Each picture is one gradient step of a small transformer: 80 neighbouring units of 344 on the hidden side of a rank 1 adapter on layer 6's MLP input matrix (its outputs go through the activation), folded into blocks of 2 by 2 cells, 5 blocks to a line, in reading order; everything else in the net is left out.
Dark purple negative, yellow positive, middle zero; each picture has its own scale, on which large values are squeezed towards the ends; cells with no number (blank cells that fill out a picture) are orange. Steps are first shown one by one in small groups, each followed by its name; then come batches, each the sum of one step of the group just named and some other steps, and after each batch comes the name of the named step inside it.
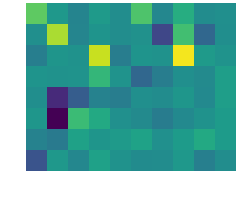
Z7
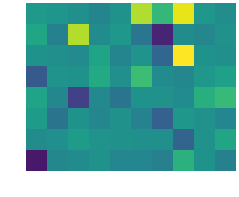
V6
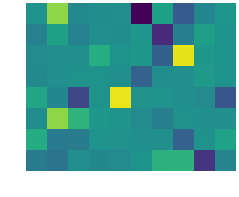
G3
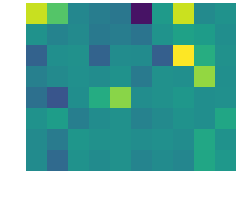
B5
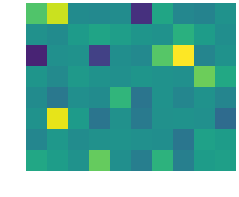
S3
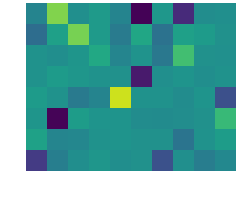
G3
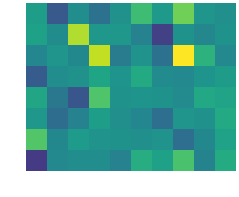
V6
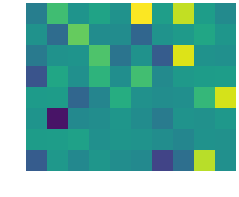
V6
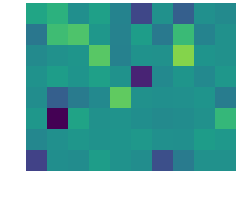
Z7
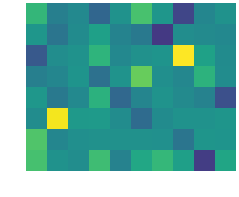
S3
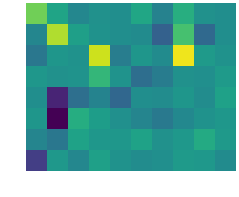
Z7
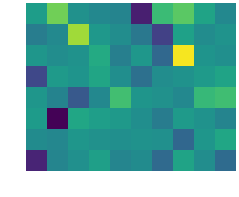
V6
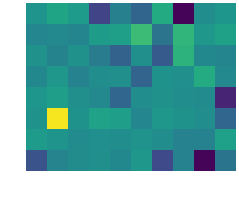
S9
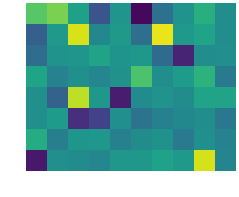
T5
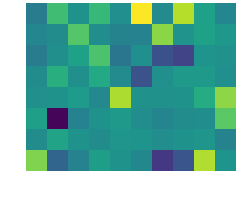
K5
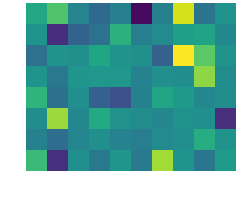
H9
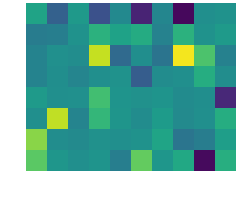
S9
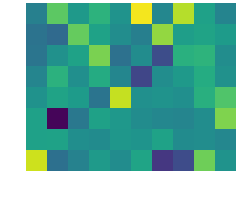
K5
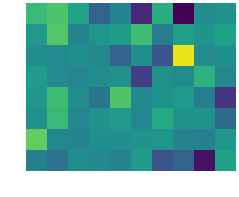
S9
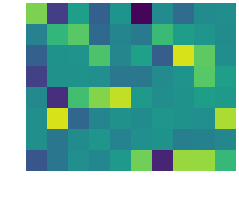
T5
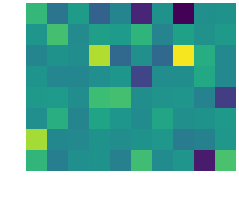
S9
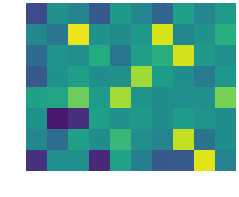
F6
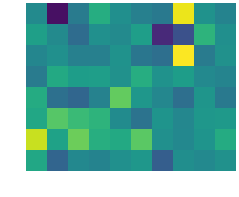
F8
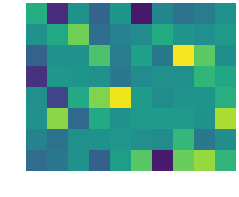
F6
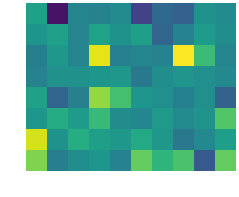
F8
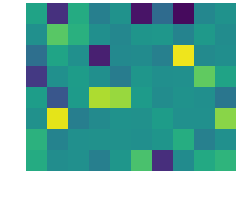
F6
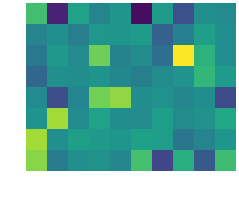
F8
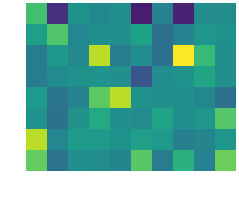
F8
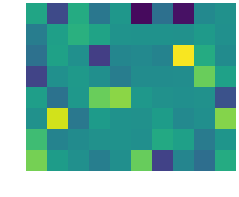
F6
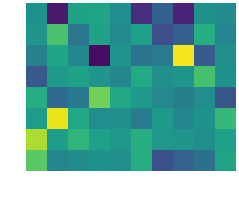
F8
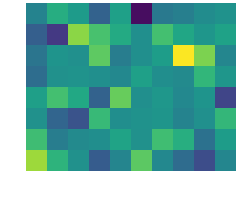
F6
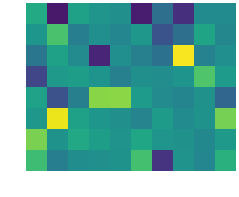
F8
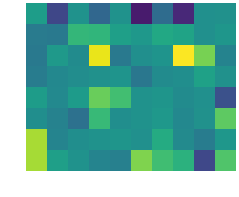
F6
